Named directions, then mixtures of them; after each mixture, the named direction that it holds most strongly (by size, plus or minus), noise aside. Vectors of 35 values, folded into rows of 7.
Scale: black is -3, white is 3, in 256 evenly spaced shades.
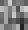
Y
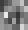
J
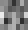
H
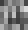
Y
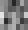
H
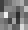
J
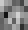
J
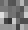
H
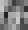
J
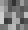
H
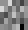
Y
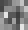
J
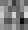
H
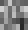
Y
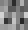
H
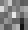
Y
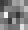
J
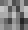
Y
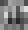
Y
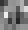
J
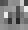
J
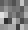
H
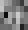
J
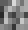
H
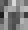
H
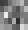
J
